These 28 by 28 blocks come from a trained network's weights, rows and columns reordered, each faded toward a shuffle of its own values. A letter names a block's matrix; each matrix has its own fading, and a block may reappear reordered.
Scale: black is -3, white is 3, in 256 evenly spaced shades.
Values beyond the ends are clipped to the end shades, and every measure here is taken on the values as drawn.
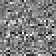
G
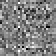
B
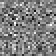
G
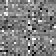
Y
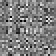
B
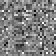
G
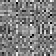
B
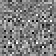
G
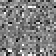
G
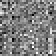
B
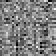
B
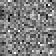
G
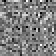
G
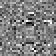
G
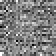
B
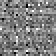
Y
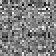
G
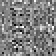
B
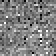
Y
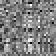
B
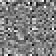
G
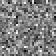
G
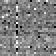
Y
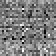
Y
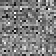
B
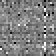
Y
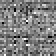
Y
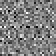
G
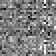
Y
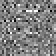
G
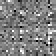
Y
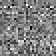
G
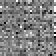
Y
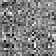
B
